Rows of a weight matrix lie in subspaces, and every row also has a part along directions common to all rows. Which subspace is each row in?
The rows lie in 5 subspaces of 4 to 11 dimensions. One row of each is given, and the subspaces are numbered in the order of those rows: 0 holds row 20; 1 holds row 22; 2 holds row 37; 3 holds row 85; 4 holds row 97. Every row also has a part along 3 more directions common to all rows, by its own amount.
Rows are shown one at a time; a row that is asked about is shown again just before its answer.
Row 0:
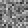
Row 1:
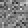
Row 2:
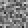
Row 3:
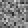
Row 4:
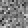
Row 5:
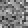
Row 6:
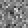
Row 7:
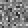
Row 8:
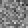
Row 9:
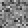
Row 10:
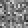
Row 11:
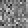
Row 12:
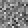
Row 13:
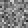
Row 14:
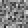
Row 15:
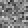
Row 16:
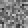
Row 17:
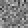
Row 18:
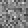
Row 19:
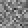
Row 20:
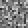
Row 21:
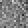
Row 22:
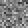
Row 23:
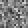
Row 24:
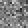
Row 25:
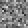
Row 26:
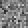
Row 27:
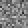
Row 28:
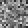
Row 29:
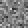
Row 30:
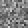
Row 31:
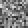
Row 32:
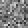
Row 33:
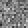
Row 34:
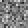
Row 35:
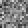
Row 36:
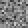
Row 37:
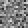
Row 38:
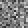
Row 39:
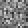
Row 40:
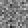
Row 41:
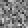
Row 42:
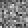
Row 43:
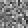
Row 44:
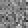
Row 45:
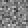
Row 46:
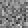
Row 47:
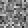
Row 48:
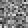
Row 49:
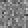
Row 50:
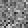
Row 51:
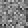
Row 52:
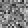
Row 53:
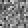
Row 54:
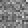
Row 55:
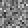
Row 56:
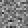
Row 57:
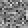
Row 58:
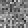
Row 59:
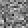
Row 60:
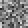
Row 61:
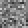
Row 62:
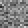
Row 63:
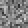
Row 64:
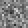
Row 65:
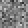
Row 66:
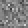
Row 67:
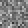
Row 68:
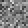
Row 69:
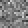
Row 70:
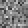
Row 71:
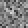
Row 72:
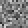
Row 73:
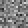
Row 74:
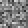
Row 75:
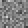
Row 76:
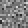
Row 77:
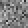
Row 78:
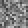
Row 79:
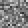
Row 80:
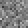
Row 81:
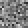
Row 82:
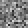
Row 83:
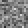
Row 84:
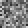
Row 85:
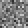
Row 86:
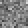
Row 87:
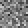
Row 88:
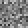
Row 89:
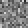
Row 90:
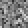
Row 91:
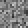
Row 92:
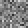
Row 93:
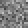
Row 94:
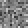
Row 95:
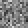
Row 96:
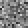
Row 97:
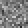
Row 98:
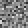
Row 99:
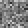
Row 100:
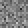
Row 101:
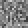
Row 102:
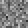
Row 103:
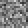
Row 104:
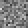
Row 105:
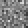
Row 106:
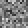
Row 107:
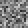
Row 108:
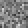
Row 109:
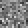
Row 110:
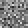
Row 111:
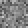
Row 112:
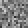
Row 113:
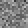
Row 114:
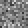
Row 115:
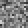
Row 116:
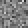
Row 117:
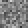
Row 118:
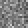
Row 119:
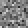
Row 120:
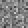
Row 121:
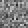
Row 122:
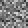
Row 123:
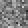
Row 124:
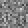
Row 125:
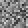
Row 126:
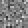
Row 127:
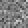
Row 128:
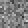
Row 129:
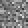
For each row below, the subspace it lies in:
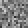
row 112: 0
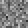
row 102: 4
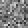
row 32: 1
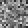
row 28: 3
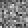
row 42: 2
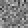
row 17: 1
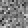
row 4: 0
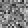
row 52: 1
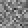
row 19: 0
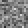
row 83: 0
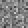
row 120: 0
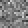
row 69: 4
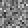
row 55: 3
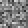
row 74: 1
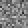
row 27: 0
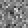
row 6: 0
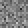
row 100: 3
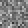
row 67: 1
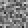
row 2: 2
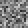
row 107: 4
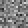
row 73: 2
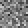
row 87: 3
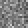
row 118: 0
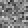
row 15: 4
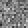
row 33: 0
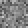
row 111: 3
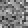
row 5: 4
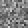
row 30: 1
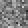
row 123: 1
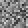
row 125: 4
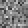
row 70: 0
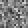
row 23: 0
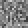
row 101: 0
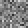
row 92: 1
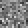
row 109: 2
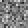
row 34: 1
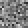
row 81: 2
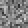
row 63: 4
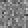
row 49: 3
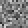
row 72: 0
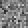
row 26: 0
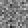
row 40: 2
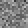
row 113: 1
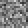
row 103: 2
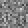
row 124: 3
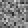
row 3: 1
